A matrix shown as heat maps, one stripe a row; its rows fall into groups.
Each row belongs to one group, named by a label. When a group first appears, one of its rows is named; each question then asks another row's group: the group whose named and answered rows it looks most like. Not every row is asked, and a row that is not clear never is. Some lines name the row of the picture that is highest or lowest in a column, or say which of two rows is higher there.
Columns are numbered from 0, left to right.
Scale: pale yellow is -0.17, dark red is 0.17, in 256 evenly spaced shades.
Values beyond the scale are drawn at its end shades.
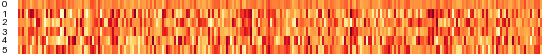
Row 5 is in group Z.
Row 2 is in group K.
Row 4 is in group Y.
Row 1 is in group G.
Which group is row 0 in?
Z
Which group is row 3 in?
G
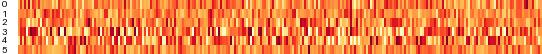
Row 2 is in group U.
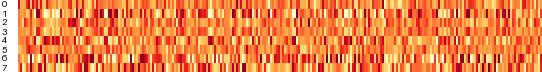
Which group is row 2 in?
Y
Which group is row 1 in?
K
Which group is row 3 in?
K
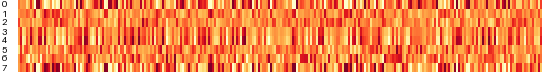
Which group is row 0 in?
K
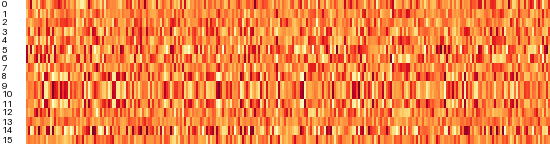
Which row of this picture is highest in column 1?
14
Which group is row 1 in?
U
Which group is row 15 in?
Y
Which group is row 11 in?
K
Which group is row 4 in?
U
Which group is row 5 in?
G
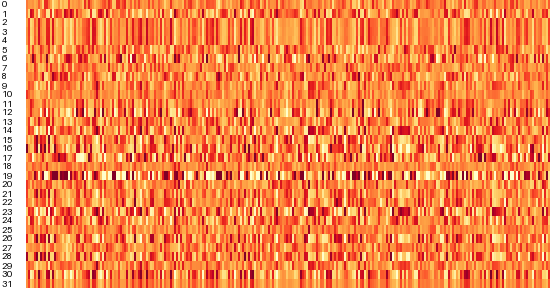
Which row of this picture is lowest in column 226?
6
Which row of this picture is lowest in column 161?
23
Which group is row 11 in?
Y
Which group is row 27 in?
Y
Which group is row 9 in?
U
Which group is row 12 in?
Y
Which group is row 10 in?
U
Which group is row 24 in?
Z
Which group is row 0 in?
K
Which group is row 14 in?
U
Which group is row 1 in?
Z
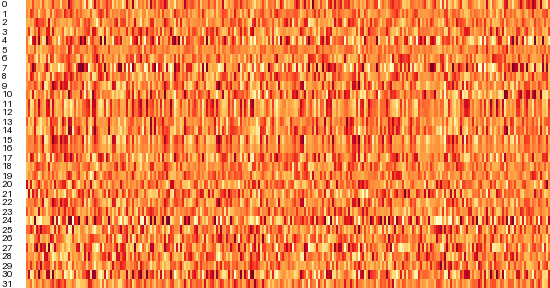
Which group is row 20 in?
G
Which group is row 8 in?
Z
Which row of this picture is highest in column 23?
25
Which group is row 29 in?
G
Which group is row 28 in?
K
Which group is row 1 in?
Z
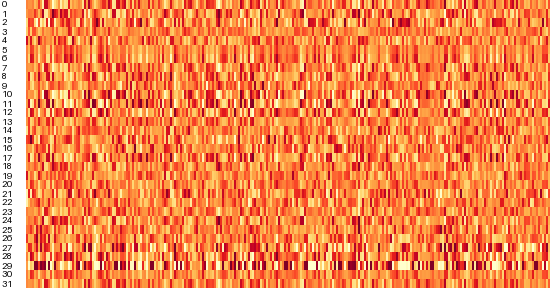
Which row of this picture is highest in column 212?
27
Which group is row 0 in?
K
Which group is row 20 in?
Z
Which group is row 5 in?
Z
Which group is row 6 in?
Z
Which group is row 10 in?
K
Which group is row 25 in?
G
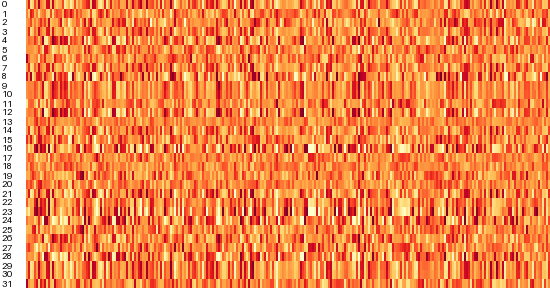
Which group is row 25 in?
Y
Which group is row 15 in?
G
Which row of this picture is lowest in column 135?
8
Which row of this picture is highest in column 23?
8
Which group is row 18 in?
Z
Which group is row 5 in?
K
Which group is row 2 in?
G
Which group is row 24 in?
K
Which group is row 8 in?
G
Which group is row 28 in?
K
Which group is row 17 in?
U
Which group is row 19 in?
Y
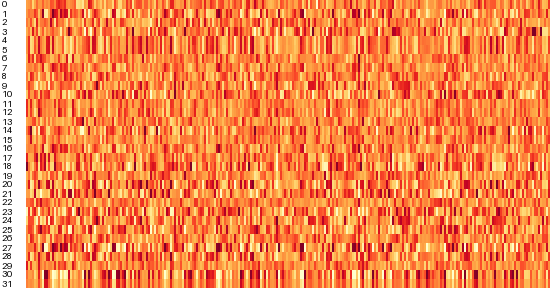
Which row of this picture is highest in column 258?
24
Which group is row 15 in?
Y
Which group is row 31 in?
K
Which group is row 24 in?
U
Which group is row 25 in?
G
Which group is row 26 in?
Z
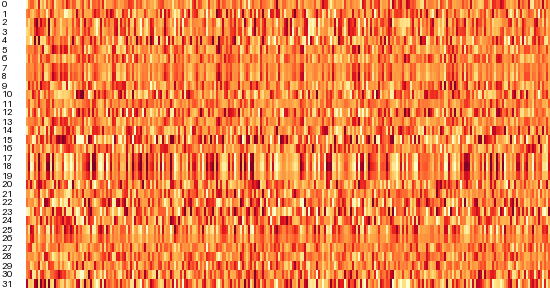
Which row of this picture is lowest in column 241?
4
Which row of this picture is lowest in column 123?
23
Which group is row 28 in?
K
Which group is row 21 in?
Y
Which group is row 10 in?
Y
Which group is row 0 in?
U
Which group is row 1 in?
Y
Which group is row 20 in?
G
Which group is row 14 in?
U
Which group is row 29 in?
Y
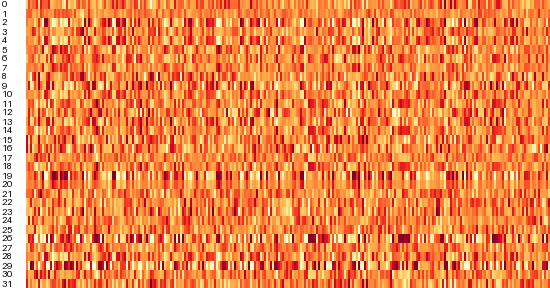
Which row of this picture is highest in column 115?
21
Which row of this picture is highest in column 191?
26
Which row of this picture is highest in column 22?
29
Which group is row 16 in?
G
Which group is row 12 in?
G
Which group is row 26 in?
U
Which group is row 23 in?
Y
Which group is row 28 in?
K
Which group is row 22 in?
Y
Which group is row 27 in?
Z
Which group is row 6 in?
U
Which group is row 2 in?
K
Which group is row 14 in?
U
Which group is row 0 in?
G
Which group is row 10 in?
K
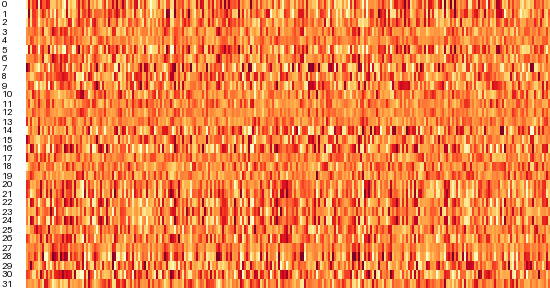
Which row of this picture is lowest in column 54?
9
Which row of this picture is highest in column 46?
7
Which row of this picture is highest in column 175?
10
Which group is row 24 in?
Z
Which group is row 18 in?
U
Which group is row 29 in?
Y
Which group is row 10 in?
Y
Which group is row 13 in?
G
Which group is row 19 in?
Y
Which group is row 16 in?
Z
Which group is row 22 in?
Z
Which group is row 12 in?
Y
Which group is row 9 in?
U
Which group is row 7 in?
U
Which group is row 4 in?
Z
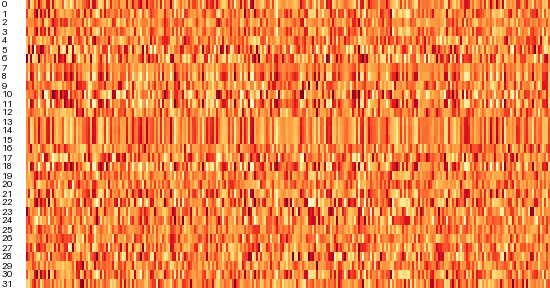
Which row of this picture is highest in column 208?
28
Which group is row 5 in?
G
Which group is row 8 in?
Z
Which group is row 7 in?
Z
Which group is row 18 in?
Z
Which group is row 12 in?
Y
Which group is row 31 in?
Y
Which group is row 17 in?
K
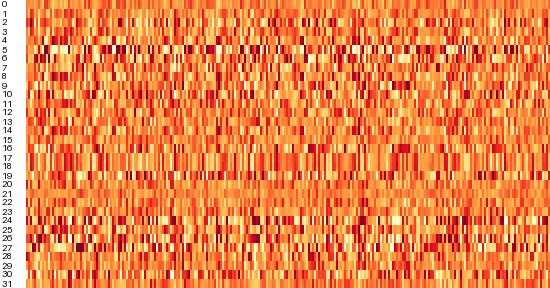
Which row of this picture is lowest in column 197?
2
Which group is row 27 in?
Y
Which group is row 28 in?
U
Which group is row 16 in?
U
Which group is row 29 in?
U
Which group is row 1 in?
Z
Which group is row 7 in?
Y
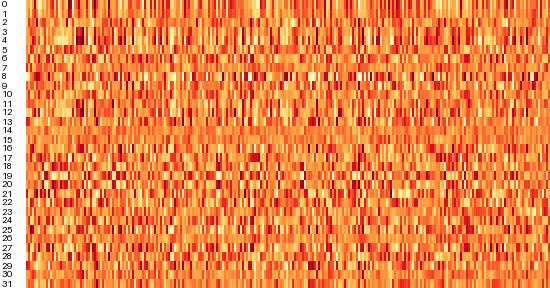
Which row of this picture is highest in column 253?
9
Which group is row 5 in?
Z
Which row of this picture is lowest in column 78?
8
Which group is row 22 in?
Z
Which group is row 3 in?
Y
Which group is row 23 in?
G
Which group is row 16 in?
Y
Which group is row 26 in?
G
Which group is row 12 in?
Y
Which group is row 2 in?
G
